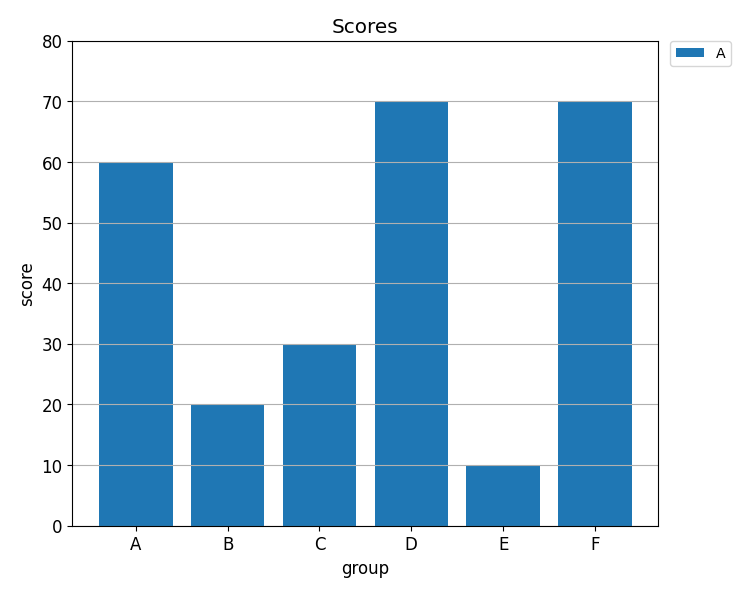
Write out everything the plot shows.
Title: Scores
x-axis: group, ticks A B C D E F
y-axis: score, ticks 0 10 20 30 40 50 60 70 80
Legend: A
Values:
A: 60 20 30 70 10 70
